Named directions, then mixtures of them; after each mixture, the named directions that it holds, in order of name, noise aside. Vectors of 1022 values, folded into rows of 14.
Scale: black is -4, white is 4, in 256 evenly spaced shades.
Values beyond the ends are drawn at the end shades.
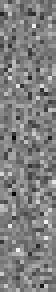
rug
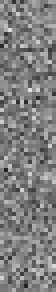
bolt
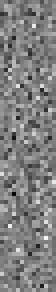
rug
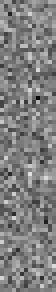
bolt, rug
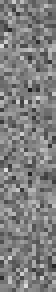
bolt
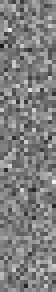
bolt, rug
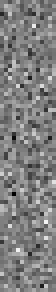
rug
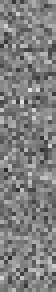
bolt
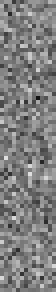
bolt, rug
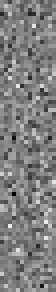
rug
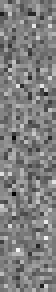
rug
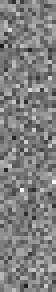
bolt, rug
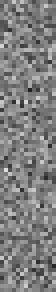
bolt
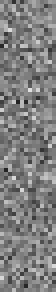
bolt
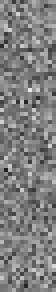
bolt
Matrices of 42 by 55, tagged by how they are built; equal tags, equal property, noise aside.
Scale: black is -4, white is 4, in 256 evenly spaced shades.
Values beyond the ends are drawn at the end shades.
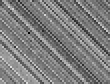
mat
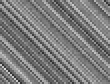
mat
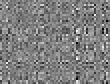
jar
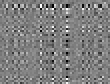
jar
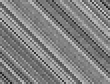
mat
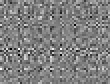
jar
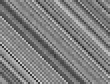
mat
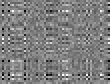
jar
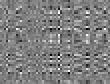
jar
